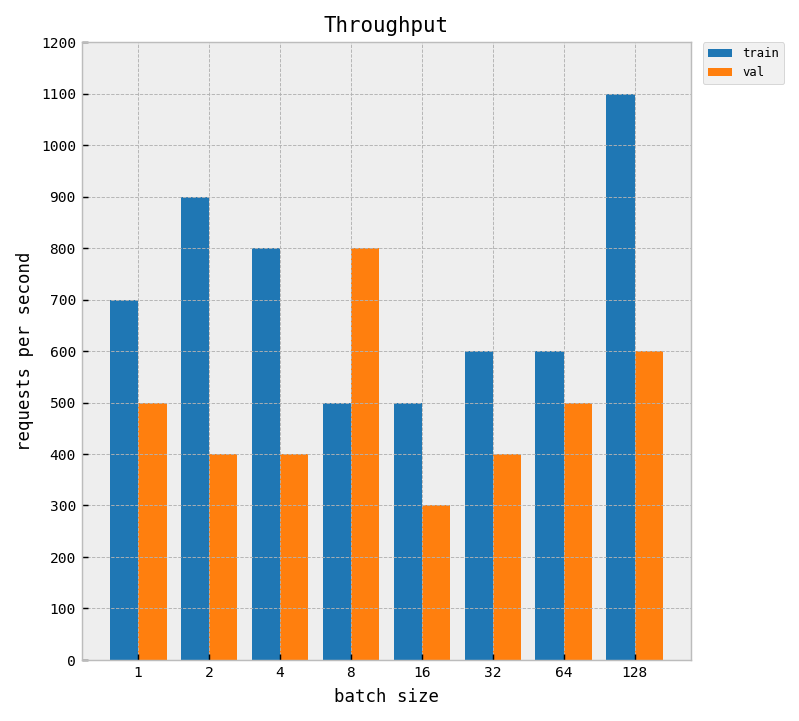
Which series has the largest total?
train
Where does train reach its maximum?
128
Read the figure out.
Title: Throughput
x-axis: batch size, ticks 1 2 4 8 16 32 64 128
y-axis: requests per second, ticks 0 100 200 300 400 500 600 700 800 900 1000 1100 1200
Legend: train, val
Values:
train: 700 900 800 500 500 600 600 1100
val: 500 400 400 800 300 400 500 600
